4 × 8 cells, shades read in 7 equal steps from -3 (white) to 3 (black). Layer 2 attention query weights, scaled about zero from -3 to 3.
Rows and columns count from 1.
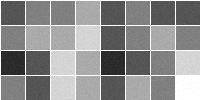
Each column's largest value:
2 1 0 -1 2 1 1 1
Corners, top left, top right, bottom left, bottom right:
1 1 0 -3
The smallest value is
-3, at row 4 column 8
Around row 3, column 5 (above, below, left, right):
1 1 -1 1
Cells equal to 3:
0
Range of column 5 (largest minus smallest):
1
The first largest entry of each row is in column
1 5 1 2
